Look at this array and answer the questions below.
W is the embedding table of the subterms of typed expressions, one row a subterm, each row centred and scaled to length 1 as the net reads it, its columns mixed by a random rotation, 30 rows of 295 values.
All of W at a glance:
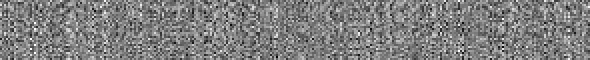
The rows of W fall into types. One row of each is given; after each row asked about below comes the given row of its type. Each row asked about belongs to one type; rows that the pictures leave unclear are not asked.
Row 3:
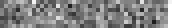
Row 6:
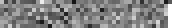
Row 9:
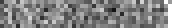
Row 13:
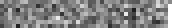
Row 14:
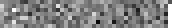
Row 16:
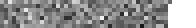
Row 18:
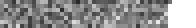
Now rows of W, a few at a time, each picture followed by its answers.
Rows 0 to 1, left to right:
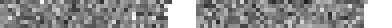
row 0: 6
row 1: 18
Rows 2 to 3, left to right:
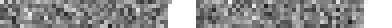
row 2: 16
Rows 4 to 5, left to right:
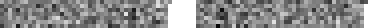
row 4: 13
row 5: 13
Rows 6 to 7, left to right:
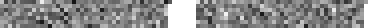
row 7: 16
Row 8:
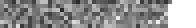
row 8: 18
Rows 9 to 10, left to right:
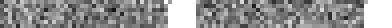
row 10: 18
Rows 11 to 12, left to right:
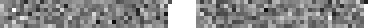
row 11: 14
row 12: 6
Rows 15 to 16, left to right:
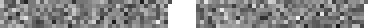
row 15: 14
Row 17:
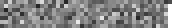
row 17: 16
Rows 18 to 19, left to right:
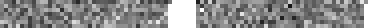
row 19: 9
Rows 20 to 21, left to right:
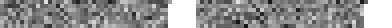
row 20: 18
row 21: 6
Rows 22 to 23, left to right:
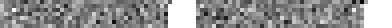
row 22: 14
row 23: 3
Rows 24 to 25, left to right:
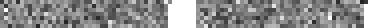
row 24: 9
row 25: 6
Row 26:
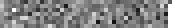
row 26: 14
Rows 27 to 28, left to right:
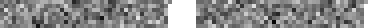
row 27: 9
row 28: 3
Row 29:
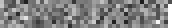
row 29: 14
